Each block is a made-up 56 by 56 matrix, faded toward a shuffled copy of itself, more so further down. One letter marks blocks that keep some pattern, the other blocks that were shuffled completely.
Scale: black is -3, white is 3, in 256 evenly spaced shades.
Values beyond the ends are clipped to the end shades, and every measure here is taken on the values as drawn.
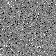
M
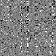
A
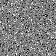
M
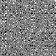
A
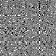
A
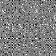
A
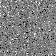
M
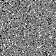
M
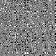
A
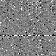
A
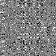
A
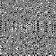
A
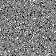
M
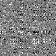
A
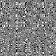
A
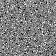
M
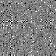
A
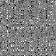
A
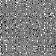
A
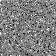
M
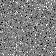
M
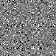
A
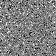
M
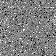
M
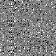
A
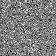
M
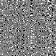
A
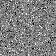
M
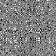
A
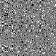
A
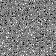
M
